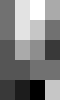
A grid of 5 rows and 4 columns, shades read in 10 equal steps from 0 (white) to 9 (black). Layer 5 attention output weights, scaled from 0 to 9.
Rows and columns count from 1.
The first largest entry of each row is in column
1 1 4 1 3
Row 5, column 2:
8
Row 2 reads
5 1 2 5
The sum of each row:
9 13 20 22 26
